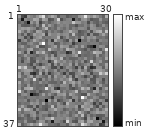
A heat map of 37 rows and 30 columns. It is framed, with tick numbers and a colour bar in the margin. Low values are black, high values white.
Seam: none. Slope: none. Stripes: none. Grain: fine. Average level on the scale: 50%. Symmetry: a half turn.
